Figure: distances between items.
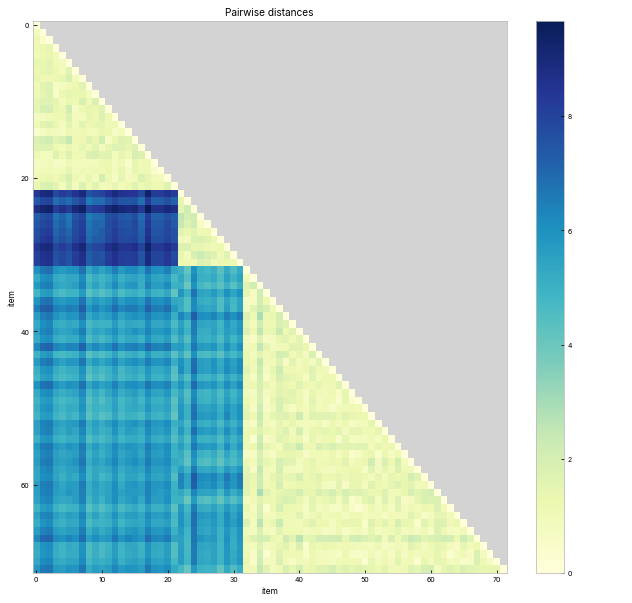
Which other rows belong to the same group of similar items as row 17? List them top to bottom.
0, 1, 2, 3, 4, 5, 6, 7, 8, 9, 10, 11, 12, 13, 14, 15, 16, 18, 19, 20, 21
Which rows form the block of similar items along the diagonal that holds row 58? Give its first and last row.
32 to 71
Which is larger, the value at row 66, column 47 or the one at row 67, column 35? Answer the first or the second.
the second
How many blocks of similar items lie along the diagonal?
3
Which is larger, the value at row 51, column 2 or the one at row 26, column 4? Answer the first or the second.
the second
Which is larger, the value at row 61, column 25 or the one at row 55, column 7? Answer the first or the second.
the second
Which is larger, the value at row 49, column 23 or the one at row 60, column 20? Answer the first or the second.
the second
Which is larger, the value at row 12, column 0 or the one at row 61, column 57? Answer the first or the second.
the second
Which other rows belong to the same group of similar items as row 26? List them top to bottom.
22, 23, 24, 25, 27, 28, 29, 30, 31
